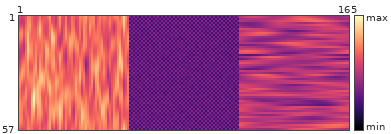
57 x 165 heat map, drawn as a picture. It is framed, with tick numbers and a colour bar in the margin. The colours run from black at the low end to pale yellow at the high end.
The table splits into one row of 3 panels. Panel 1,1: high, streaked downward. Panel 1,2: low, checkered. Panel 1,3: middling, streaked across.
